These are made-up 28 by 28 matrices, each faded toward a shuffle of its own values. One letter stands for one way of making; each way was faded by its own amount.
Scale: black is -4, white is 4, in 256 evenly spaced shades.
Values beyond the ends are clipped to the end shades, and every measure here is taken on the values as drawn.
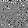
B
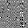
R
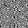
R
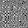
R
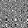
R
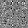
R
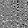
R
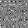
B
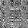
R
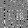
R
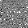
B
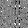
R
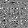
B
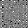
R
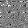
B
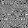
B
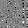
R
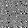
B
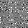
B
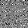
B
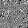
B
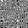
R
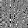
R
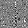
R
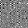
R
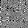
B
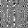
R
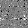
B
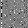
R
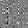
R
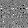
B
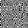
R
